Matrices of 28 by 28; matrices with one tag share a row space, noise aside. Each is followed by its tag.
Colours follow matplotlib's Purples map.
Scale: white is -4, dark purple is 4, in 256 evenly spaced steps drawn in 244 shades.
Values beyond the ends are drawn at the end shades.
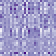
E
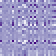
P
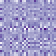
E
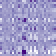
P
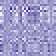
E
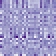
E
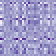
E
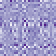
E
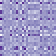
E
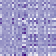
P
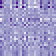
E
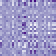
P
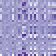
P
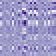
P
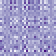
E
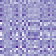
E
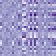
P
